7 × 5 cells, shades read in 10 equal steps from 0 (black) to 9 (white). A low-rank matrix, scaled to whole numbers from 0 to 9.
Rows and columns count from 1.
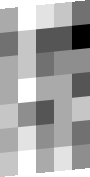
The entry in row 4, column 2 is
9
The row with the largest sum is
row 7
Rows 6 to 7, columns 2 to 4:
8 5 6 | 9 6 8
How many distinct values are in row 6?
4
